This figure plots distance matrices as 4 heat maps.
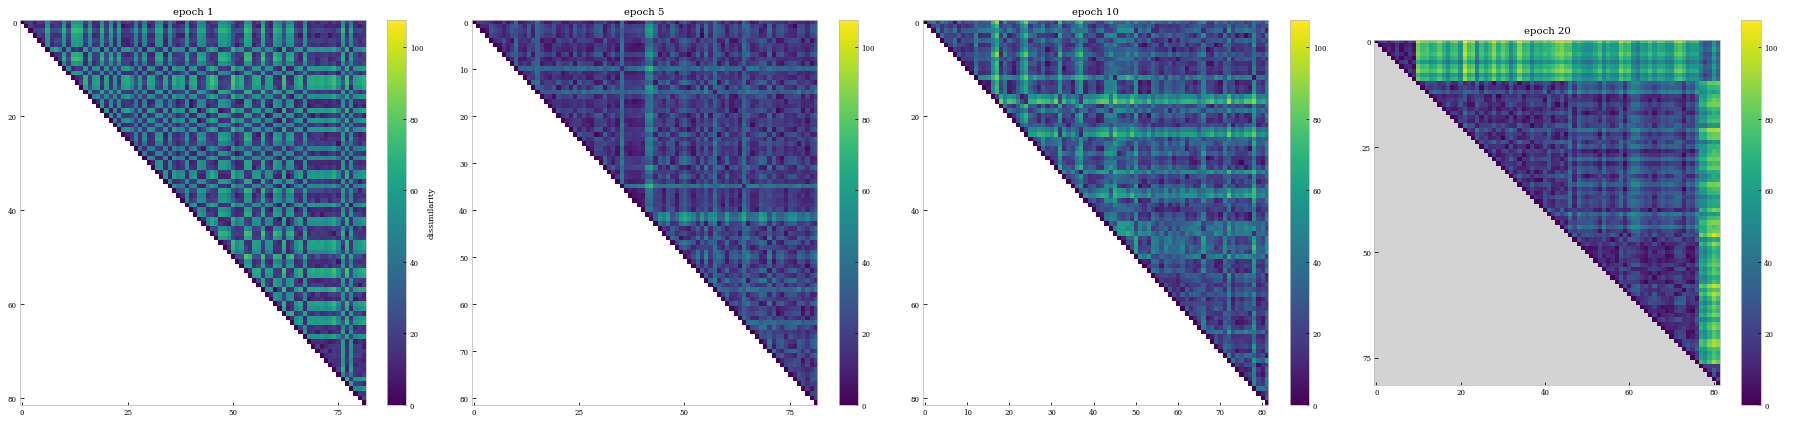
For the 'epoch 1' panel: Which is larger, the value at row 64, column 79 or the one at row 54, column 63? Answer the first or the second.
the first
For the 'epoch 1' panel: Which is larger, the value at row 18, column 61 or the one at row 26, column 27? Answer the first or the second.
the first
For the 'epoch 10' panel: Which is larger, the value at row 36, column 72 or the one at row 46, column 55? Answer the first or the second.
the first
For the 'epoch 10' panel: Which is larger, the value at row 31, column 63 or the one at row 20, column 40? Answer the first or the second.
the second
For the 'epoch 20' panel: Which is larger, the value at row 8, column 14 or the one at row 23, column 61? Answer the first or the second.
the first
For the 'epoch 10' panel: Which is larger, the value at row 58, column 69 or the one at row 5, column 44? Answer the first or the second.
the second
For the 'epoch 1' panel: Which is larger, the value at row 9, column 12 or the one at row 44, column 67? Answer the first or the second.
the first
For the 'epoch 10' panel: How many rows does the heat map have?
82
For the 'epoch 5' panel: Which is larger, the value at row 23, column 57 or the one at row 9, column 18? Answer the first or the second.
the first
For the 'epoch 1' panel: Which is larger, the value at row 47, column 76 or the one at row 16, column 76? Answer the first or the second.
the second
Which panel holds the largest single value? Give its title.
epoch 20
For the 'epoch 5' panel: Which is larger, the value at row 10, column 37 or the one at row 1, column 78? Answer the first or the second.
the first
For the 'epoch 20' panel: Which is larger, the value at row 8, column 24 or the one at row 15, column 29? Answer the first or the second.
the first
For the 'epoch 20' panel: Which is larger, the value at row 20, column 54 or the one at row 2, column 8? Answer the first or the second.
the first
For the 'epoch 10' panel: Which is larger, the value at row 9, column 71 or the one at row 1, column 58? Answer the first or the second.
the first
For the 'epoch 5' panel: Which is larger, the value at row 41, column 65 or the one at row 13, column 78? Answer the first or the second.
the first
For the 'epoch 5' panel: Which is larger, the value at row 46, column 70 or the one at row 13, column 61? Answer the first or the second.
the first
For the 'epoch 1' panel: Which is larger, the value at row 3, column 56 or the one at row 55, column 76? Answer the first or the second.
the second
